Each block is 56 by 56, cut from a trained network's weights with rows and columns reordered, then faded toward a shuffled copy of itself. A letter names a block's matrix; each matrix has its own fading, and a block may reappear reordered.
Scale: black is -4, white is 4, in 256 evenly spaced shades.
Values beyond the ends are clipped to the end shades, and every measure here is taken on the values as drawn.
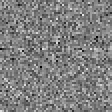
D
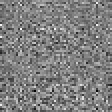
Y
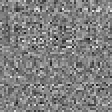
Y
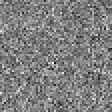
D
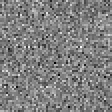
D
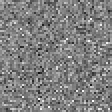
D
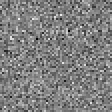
D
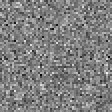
D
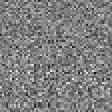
Y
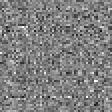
Y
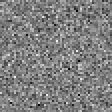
D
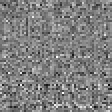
Y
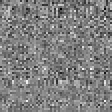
Y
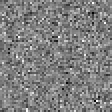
D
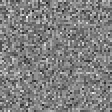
D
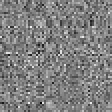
Y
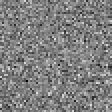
D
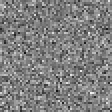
D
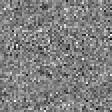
D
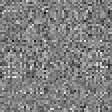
Y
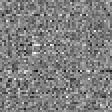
Y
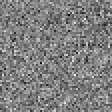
D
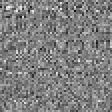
Y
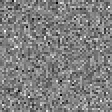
D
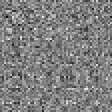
Y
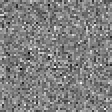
D
